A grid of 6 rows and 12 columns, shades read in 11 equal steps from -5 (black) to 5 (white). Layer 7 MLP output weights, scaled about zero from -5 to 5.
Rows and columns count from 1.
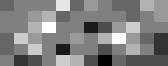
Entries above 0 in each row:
4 3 4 6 2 2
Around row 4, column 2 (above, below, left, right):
0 0 -1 1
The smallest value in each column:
-1 -3 -2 0 -4 -1 -4 -5 -1 -2 -2 -3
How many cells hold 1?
8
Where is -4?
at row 3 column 7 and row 5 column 5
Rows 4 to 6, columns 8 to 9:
2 5 / -2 0 / -5 -1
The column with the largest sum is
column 4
